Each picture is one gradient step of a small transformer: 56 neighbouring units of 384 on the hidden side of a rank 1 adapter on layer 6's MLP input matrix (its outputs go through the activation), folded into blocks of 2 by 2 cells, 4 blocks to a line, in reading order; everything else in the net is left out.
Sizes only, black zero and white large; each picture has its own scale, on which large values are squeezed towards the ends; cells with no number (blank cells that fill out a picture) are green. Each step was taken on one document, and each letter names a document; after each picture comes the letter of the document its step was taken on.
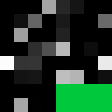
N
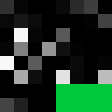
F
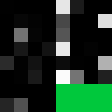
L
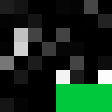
F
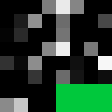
L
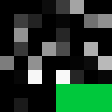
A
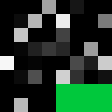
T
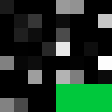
L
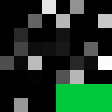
T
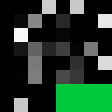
T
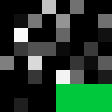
T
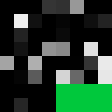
A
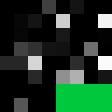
T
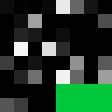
F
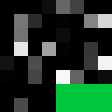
A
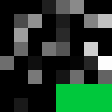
A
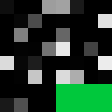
L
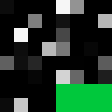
L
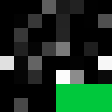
N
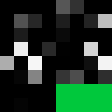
A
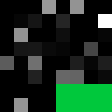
T
